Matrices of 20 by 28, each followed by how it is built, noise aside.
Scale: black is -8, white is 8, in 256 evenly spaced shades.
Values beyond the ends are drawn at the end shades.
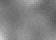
smooth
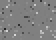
sparse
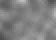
smooth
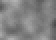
smooth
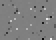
sparse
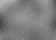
smooth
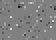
sparse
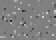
sparse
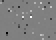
sparse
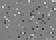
sparse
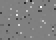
sparse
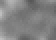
smooth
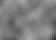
smooth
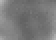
smooth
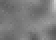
smooth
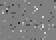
sparse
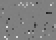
sparse
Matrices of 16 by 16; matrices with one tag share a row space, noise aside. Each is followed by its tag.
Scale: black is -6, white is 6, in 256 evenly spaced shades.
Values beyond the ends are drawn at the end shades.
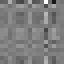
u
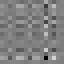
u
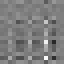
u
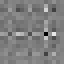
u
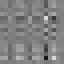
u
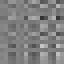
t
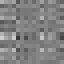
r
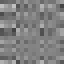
r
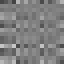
r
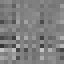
r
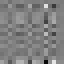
u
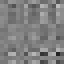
t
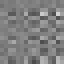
t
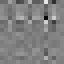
u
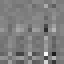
u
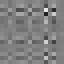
u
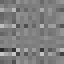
r
